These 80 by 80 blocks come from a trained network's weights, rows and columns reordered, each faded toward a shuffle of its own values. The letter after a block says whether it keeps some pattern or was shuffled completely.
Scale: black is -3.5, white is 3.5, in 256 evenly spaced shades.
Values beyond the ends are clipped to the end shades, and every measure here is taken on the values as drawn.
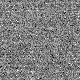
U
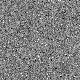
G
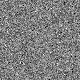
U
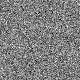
G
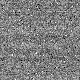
U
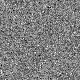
G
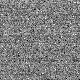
U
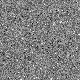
G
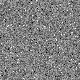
G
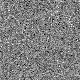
G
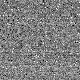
U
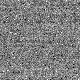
U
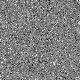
G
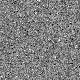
G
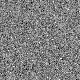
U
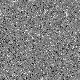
G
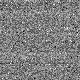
U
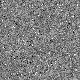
G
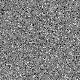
G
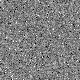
G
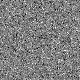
G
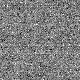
U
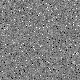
G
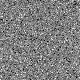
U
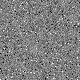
G
